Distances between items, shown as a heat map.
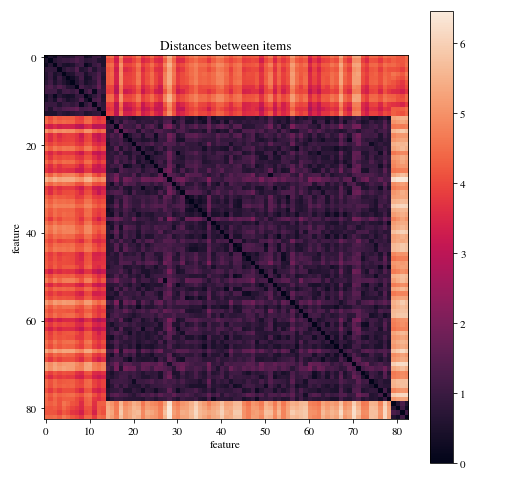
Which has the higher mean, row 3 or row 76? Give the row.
3
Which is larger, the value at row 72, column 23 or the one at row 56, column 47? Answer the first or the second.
the second
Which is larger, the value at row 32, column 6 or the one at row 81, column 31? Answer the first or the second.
the second
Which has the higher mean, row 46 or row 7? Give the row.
7
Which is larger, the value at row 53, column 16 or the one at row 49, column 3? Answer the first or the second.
the second
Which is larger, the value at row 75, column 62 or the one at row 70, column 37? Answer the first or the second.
the second
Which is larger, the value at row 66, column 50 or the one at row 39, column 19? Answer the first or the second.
the second
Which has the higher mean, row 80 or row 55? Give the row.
80
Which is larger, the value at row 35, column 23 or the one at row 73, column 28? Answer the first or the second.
the second
